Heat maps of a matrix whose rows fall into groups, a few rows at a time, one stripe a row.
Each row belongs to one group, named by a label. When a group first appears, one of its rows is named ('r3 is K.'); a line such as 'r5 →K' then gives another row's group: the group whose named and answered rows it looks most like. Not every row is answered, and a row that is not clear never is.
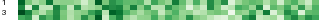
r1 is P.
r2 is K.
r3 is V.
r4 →V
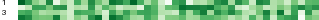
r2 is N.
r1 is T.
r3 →T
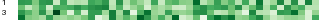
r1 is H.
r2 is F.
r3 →V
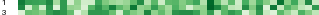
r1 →H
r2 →P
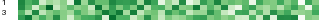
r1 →T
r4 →V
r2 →P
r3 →K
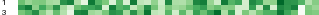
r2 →V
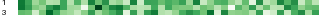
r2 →V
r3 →N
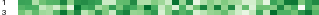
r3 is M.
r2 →T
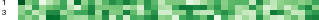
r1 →T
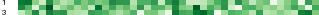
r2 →P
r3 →N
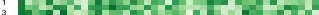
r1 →P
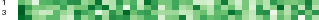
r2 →H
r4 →T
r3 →T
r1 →M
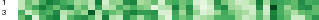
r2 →M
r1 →M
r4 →M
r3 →M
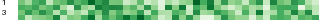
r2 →K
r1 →F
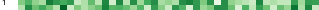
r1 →N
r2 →H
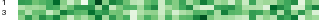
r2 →M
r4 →V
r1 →V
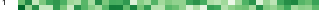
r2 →K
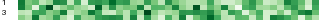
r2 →P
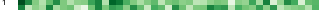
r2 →P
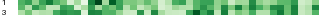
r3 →F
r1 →V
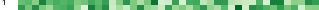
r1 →M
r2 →F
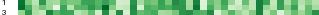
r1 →H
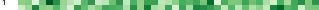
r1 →N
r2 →K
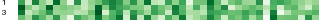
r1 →K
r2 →P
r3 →P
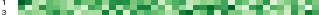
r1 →T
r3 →N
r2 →P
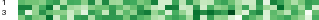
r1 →M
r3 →P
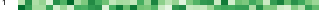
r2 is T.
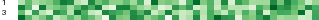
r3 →K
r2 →M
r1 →F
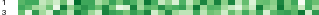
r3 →K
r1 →T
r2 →H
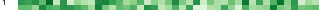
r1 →H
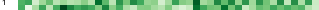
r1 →H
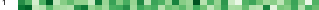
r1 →P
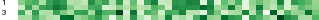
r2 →N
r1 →N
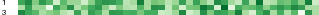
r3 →T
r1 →H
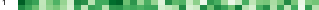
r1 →K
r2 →T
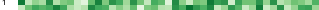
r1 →P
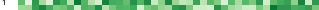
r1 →K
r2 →M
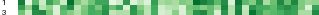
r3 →F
